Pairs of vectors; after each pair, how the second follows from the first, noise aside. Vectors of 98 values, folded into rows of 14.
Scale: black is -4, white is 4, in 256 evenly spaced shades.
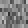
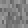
shrunk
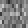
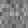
shrunk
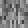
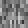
copied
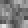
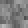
shrunk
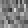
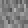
shrunk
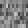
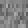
shrunk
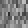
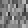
copied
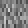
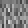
copied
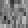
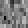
copied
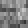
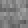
shrunk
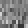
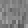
shrunk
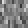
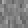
shrunk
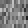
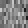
copied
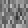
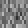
copied
